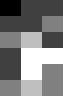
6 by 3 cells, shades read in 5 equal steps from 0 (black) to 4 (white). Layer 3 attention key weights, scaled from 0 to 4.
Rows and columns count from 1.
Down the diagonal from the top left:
0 1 1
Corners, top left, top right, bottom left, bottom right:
0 1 2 2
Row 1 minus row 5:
-1 -3 -1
